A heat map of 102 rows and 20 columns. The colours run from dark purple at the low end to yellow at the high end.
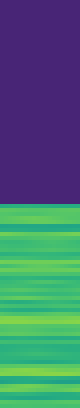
It is made of 2 by 1 panels. Panel 1,1: very low, flat. Panel 2,1: high, streaked across.
